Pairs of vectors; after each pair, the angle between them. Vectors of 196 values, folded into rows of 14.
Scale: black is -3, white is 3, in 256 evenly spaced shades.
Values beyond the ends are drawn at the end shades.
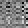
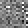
nearly opposite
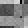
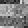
nearly opposite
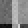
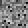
orthogonal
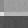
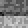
nearly opposite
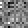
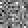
partly aligned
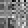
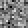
partly aligned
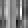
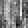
nearly parallel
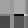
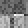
nearly opposite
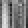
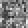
partly opposed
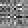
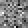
partly opposed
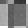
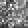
partly opposed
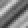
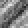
nearly parallel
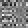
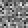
partly aligned
